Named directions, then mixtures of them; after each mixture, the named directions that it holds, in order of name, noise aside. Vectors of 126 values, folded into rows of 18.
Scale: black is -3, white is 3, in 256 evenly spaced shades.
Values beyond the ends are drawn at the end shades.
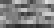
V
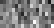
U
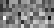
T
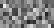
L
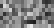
L, V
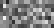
L, T, V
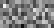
L, V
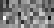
T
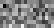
L, V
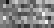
L, T, V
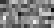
T, U, V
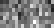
T, U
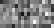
U, V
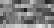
V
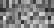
T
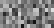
L, T, U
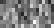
U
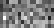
T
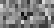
T, U, V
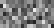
L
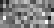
L, T, V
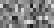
L, U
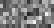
L, U, V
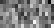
U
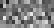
L, T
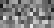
L, T, U
